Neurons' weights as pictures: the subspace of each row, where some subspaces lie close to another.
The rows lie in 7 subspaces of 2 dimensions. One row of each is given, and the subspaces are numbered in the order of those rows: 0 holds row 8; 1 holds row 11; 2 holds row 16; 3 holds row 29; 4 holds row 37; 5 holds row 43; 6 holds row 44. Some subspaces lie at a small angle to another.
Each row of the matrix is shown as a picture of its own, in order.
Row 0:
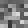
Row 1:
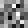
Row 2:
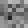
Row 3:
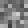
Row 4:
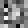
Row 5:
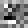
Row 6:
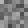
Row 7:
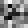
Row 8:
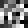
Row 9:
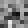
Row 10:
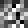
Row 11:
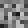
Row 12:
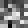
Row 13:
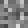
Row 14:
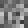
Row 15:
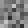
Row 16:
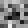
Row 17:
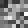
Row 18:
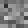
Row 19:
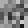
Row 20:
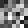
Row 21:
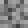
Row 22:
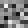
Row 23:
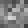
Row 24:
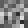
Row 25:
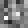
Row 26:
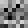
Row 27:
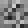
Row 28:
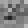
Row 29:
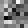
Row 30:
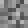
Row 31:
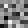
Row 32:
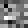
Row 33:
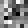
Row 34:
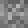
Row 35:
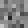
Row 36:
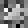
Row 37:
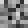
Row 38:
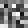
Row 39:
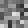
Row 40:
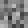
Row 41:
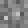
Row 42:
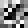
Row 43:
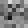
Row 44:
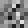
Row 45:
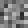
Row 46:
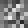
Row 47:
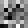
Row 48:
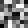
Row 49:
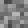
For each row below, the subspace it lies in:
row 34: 5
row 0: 2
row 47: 4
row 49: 5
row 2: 5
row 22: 1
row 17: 0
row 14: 0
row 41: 3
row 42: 6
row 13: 4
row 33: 3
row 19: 0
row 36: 4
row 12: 2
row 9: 2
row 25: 3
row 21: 4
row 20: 0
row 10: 6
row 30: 4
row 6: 5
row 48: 5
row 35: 3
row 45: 0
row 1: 6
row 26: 4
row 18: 1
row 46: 6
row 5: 1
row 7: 5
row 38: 1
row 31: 1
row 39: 2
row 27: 6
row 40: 3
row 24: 0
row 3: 2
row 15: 3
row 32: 1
